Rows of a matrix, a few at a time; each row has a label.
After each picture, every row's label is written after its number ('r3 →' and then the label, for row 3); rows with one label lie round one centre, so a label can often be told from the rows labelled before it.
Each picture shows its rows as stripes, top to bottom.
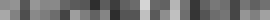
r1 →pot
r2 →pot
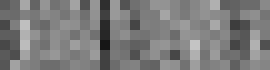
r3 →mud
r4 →mud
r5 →mud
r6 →mud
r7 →mud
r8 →mud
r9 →mud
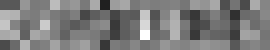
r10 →mud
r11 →pot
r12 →pot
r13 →pot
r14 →mud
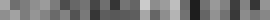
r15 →pot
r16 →pot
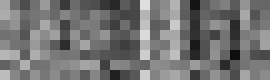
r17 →pot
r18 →pot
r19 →pot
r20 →pot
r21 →pot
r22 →pot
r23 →mud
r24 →pot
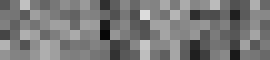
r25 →mud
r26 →pot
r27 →mud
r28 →mud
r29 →pot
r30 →pot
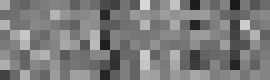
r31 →pot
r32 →mud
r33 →pot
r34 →mud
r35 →mud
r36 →pot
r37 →pot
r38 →mud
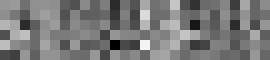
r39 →pot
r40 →pot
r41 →pot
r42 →mud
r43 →pot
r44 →mud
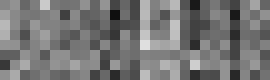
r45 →pot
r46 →pot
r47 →pot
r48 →pot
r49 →pot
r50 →mud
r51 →mud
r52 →pot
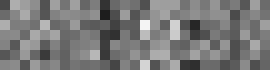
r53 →mud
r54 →mud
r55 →pot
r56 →pot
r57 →mud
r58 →mud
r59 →pot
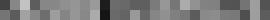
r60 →mud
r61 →mud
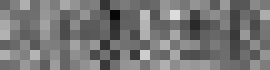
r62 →mud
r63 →pot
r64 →pot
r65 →pot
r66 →mud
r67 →pot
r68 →mud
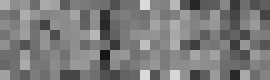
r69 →pot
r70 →mud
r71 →mud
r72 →mud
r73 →pot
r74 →mud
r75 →mud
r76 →pot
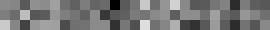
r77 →pot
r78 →mud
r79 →pot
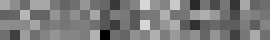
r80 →pot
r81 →mud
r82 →pot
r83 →mud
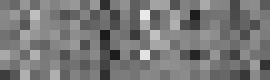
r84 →mud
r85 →pot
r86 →pot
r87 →mud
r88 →mud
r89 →pot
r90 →mud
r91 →mud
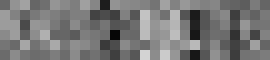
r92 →mud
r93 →pot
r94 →pot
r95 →pot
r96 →mud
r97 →pot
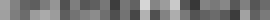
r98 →pot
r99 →pot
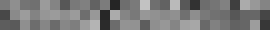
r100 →pot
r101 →mud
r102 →mud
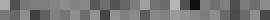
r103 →pot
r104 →mud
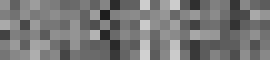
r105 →pot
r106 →mud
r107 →pot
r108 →mud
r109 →pot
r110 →pot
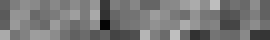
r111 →mud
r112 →mud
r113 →mud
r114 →pot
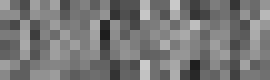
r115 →pot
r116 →pot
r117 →mud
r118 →mud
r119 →mud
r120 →mud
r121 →pot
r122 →pot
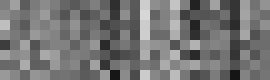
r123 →pot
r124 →pot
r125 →pot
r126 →pot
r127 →mud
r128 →pot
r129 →mud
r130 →pot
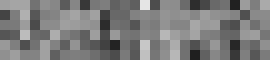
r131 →pot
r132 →mud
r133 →mud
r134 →mud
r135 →pot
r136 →pot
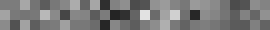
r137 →mud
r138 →pot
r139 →mud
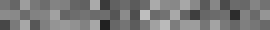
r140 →mud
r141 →pot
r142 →mud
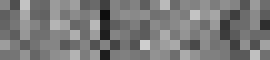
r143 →mud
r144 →mud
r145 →mud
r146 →mud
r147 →pot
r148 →mud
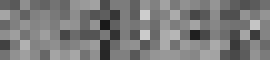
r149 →mud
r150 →pot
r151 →mud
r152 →pot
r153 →mud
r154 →mud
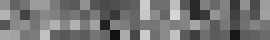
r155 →pot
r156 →pot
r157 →mud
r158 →pot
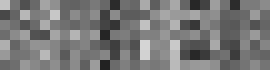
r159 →pot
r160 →mud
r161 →pot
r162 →mud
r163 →pot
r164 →pot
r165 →mud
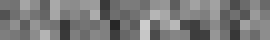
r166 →mud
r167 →mud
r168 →pot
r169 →pot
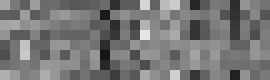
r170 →pot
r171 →mud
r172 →pot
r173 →pot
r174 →mud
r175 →mud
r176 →mud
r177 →pot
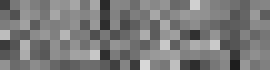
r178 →mud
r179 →mud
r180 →mud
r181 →pot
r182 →mud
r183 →mud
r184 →pot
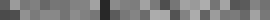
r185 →mud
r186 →mud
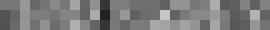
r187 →mud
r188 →mud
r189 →mud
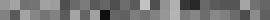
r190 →pot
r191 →mud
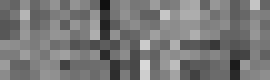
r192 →mud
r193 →mud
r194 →mud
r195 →mud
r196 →pot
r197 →mud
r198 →pot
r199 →pot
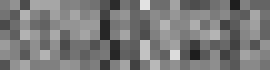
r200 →pot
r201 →mud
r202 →mud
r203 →mud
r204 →pot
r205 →pot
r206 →mud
